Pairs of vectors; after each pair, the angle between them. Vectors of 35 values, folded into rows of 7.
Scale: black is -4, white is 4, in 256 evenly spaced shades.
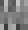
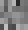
nearly opposite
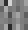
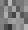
partly aligned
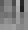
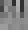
nearly parallel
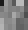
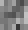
partly opposed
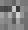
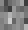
partly aligned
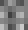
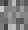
orthogonal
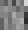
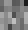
partly opposed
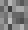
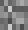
nearly opposite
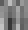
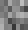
partly aligned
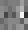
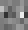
nearly parallel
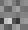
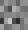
nearly parallel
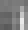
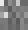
orthogonal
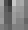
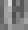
nearly opposite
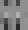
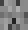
orthogonal
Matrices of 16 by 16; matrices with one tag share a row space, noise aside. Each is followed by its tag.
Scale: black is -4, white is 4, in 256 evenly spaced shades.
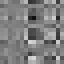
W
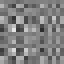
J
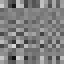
J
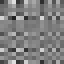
J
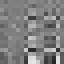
W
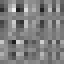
J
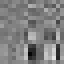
W
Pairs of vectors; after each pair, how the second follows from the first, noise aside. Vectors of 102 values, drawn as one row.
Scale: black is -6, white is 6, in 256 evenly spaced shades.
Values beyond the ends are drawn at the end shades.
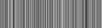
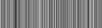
reversed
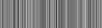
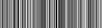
scaled up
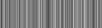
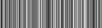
scaled up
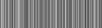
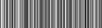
scaled up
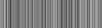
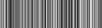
scaled up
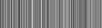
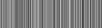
reversed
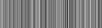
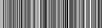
scaled up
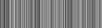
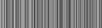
shuffled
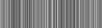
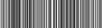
scaled up
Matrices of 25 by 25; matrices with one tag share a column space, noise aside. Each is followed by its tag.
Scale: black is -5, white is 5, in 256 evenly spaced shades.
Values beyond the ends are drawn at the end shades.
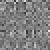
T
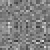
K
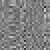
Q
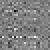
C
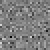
C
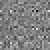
C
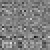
C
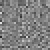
Q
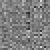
Q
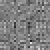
K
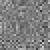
K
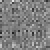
T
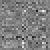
C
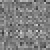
T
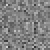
K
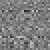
C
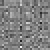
Q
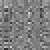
Q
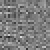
Q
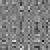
K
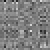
T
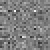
C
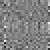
K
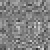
K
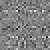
C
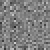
K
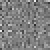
T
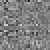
T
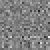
C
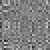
K
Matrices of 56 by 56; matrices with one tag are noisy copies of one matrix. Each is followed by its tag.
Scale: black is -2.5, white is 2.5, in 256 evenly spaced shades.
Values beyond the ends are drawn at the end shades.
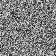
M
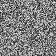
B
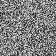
B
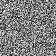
M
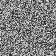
M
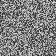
B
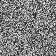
B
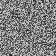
M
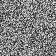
B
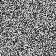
B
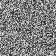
M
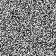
M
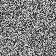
B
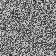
M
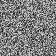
B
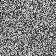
B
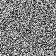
M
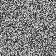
B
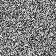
B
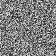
M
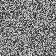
B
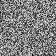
B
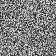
B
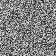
M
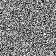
M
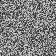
B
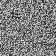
M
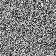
M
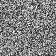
B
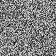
B
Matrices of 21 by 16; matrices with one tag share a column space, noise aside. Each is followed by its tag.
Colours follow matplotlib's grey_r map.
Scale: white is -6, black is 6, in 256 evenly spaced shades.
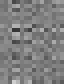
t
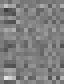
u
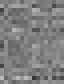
u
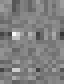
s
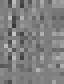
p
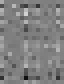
u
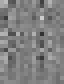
p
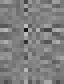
t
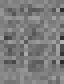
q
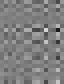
t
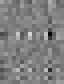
s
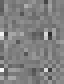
s
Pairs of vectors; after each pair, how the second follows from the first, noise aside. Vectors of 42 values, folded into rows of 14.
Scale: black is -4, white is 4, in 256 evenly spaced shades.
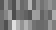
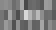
wrapped around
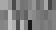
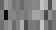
wrapped around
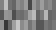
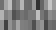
wrapped around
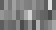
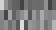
wrapped around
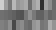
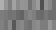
shrunk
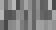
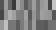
negated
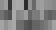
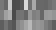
negated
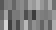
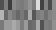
wrapped around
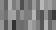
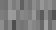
shrunk
